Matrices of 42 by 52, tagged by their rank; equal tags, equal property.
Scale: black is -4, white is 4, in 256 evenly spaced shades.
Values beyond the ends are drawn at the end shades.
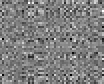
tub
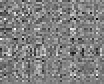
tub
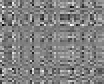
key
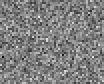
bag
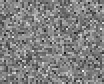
bag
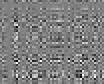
key
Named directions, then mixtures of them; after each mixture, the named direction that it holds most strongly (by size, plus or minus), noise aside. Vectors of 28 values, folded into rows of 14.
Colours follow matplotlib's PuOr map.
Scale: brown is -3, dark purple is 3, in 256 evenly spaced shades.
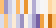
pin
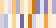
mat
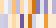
mat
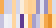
mat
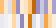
mat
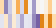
pin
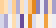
mat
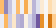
pin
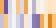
pin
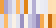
pin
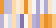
pin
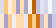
pin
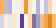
pin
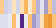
mat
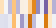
mat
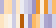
mat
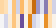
mat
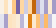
mat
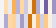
mat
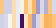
mat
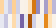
mat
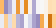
pin
